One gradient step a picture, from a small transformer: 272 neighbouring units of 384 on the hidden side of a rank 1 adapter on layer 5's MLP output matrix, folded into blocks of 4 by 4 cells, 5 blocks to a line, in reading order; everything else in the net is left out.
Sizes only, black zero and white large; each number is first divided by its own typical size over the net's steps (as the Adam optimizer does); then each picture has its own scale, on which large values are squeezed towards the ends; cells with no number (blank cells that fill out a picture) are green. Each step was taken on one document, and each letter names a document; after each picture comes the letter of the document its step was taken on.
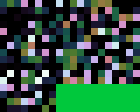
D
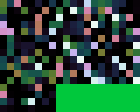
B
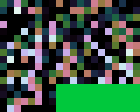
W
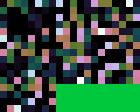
D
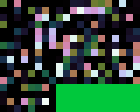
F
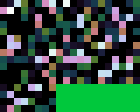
W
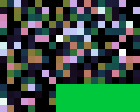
B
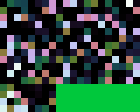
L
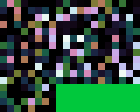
B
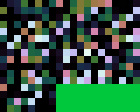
W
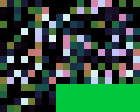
F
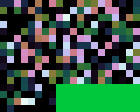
W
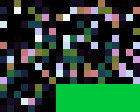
F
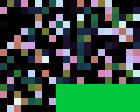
D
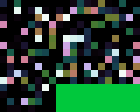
F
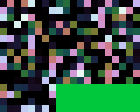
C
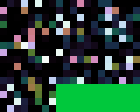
L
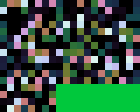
L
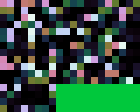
C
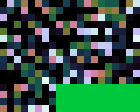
C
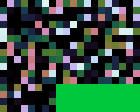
C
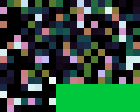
W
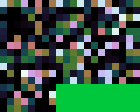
L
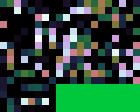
F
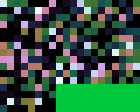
B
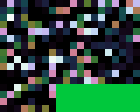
C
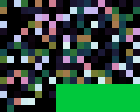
W
